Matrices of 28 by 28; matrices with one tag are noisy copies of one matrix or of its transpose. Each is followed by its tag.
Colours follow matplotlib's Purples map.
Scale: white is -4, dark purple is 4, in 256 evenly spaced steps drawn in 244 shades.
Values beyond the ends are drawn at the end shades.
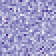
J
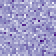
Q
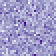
Q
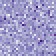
Q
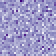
J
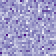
J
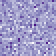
J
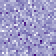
Q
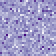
J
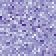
Q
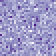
J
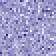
J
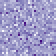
Q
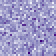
Q
